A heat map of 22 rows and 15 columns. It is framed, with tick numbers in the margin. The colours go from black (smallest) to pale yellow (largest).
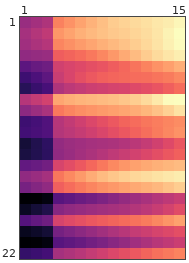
The ninth with the lowest average is the bottom left. The grain runs across in streaks. The ninth with the highest average is the top right. There is an overall slope up to the top right. A vertical seam about 20% of the way across splits the table, and the right part is higher.
